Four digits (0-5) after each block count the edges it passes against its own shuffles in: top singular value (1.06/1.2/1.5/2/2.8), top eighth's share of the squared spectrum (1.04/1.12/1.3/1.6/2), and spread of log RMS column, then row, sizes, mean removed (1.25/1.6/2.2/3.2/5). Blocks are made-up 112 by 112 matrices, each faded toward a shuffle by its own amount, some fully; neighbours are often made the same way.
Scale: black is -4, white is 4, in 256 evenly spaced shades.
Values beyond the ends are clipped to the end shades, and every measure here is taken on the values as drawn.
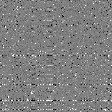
5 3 2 2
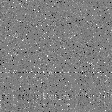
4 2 0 1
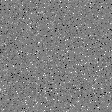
2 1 0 0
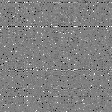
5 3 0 2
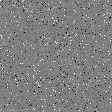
0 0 0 0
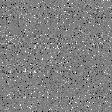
4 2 1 1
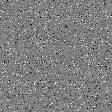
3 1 0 0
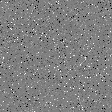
0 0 0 0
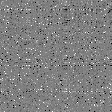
4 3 1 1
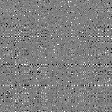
5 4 2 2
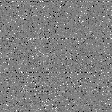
4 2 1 2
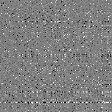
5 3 2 2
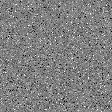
2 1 0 0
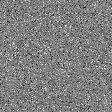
3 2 0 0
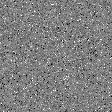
1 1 0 0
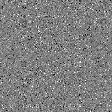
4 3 1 1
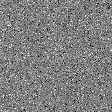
0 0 0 0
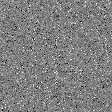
0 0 0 0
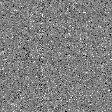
1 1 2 0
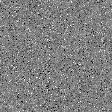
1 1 2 0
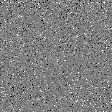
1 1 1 1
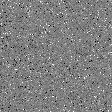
0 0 0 0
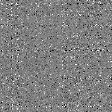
2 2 3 3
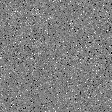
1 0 0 0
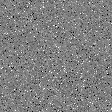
0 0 0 0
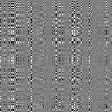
5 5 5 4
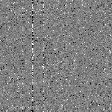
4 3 2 0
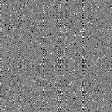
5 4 3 2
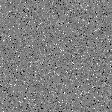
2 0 0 0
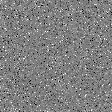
3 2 0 0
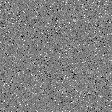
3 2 0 0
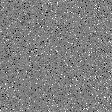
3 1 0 0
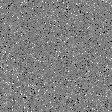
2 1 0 0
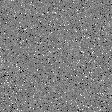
2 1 0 0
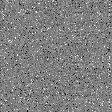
3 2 1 0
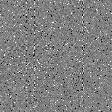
4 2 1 0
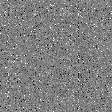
3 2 1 0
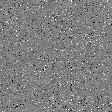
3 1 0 0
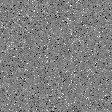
2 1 0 0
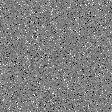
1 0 0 0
